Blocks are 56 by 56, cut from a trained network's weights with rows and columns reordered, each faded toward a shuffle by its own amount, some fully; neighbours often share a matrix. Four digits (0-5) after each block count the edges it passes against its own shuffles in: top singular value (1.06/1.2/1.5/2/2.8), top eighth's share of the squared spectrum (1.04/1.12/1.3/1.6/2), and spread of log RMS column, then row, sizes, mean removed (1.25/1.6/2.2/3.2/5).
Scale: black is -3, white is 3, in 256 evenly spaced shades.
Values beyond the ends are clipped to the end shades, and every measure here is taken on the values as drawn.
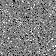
0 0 0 0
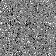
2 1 0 1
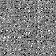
2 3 1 2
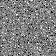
0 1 0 0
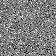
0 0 0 0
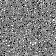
0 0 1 0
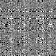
3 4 2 3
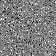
0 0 0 0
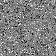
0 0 0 0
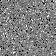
0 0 0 0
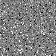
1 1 1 0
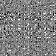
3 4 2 3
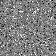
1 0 0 1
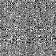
2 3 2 2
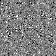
2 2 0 1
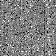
1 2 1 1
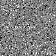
2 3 1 1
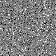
2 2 0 1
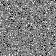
1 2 0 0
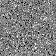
1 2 1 0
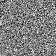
1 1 0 0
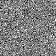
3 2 0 0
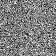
0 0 0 0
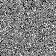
1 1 0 1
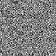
3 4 2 1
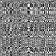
4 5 3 3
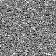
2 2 0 0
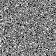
2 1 0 0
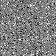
1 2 0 1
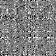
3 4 2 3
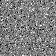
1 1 0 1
